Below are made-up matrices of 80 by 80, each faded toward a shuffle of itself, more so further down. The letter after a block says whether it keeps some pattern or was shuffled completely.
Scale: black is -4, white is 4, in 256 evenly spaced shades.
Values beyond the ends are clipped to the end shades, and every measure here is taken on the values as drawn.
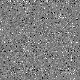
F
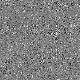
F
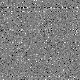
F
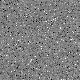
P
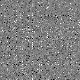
F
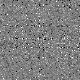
F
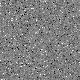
P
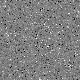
P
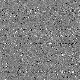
F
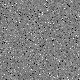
P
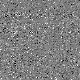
F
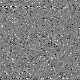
F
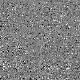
F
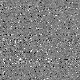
F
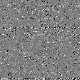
F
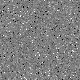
P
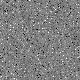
P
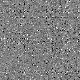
F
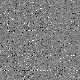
F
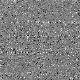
F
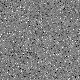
P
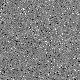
P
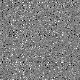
F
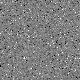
P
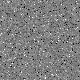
P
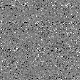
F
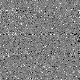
F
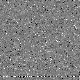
F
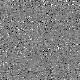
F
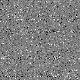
F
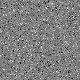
P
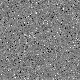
P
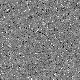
P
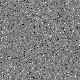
P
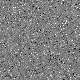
P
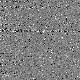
F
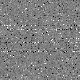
F
